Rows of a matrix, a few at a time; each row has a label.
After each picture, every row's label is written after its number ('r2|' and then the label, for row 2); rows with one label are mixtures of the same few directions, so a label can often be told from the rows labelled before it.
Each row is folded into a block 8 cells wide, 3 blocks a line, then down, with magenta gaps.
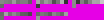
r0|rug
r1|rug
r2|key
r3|key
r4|rug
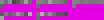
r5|rug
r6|rug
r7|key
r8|rug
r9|key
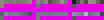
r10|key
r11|rug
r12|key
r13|key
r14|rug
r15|rug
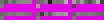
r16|key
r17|rug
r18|rug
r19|key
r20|key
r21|key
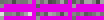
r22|rug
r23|rug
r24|rug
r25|key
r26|rug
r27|rug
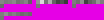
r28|rug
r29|key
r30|rug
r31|key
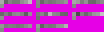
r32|key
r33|key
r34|key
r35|rug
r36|rug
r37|key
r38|key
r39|key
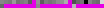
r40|rug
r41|key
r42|rug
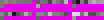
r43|key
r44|rug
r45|key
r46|rug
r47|rug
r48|key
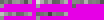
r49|rug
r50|key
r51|rug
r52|key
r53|rug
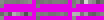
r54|key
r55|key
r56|rug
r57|rug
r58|rug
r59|key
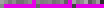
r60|key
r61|rug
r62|rug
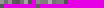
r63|rug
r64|rug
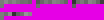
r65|key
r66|key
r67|key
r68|rug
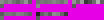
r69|rug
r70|rug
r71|rug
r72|key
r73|key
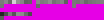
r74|rug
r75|rug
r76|rug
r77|key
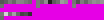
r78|key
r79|rug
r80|key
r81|key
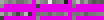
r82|key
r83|rug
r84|key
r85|rug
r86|rug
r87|rug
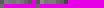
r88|key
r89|key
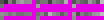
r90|key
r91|rug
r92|rug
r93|key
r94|rug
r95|key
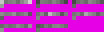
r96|key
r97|key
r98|key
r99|rug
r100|rug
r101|rug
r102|rug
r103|key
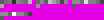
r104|rug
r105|rug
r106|rug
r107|rug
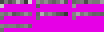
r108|rug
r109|rug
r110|rug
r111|rug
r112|key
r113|key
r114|rug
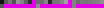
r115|key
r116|rug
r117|key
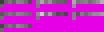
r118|key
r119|key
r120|key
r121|key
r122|key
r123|key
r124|key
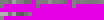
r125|rug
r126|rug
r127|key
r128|key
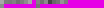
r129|key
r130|rug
